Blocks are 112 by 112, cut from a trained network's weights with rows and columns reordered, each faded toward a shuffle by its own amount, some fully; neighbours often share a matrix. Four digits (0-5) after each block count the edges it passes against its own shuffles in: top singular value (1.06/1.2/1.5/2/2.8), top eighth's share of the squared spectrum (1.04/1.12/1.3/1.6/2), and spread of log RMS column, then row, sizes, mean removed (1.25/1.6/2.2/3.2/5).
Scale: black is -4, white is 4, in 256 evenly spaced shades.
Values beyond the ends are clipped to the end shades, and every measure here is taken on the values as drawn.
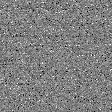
1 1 0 0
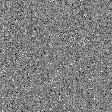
0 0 0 0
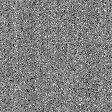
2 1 0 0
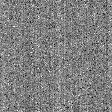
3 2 0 1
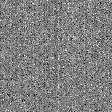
2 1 0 1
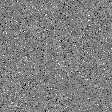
0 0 0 0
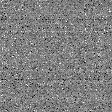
2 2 1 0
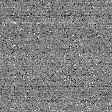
3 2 2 1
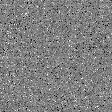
0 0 0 0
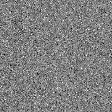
2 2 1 1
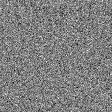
2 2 0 0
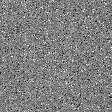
0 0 0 0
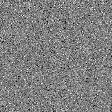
1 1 0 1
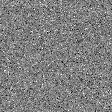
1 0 0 0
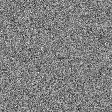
1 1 0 0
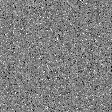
1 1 0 0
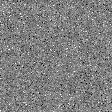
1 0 0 0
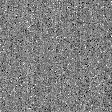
2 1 0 1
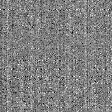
3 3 0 3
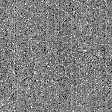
2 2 0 1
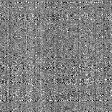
3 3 0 3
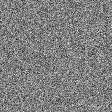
1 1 0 0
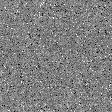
1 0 0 0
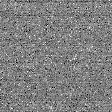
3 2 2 0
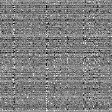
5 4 4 2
